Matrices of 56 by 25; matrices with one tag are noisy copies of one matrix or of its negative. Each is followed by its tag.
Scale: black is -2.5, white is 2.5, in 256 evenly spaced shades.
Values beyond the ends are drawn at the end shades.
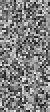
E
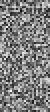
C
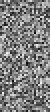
C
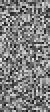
C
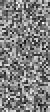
E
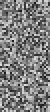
E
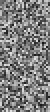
E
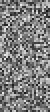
C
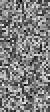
E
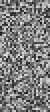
C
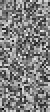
E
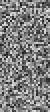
C
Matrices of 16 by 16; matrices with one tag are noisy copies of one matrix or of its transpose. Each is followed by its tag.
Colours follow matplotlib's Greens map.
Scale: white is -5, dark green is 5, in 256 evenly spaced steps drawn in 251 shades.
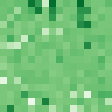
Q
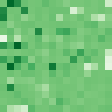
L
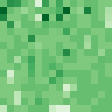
L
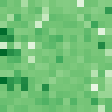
Q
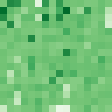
L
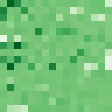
L
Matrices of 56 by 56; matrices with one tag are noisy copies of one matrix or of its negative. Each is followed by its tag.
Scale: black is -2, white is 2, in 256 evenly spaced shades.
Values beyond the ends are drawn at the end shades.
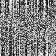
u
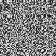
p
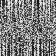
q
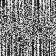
q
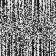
q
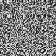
p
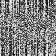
u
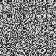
p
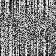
u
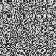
p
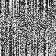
u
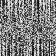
q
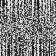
q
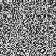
p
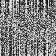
u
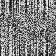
u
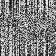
u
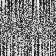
q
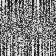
q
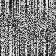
u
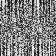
q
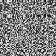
p
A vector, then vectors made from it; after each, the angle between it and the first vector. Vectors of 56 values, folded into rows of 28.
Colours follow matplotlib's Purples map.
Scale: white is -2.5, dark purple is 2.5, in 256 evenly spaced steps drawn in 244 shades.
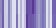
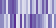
orthogonal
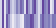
partly aligned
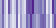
nearly parallel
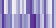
partly aligned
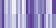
nearly parallel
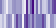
partly aligned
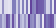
orthogonal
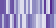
orthogonal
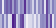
partly opposed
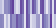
orthogonal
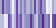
partly aligned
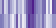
nearly parallel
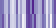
nearly parallel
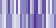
partly aligned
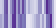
nearly opposite
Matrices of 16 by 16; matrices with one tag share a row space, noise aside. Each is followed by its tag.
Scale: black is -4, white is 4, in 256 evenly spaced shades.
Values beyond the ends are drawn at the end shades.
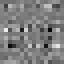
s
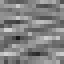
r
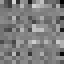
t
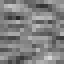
r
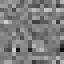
t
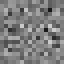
s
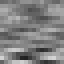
r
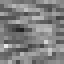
r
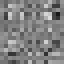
s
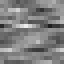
r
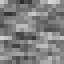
r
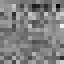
t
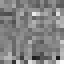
t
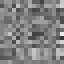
t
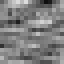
r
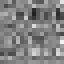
t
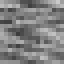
r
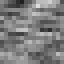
r
